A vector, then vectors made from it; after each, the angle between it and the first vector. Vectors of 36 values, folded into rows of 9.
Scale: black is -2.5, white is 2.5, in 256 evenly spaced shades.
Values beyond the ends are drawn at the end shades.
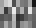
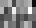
nearly parallel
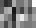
nearly opposite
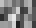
partly aligned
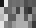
orthogonal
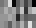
partly aligned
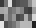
orthogonal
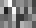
nearly parallel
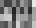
nearly opposite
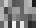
partly aligned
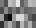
orthogonal
